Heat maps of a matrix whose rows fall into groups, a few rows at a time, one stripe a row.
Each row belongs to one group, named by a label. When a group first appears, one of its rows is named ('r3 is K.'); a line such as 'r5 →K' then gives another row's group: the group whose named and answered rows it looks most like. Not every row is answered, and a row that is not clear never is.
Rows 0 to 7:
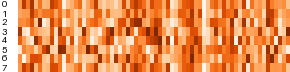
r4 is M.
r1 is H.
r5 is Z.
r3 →M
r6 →H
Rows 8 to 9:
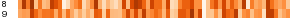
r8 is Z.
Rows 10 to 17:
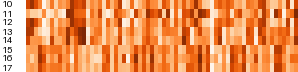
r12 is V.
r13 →V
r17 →H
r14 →V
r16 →H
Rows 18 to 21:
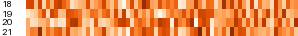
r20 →M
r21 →Z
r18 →Z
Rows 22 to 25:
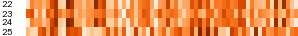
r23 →Z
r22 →Z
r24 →Z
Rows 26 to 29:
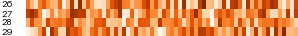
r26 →M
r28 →Z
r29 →H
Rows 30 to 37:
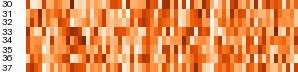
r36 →Z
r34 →V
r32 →Z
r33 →M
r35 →V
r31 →Z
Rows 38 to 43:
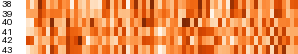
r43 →H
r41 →H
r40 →V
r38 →H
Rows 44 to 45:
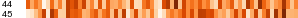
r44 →V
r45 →H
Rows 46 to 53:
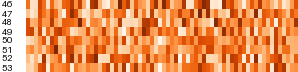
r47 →H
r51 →Z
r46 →M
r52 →M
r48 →V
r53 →H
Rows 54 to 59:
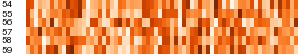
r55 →V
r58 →V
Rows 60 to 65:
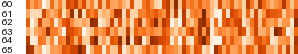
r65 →V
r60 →V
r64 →M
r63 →H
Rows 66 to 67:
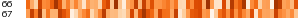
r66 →H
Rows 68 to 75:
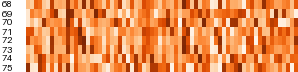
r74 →H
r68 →V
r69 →Z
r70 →M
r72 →V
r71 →V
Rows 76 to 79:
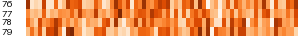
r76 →M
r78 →H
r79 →Z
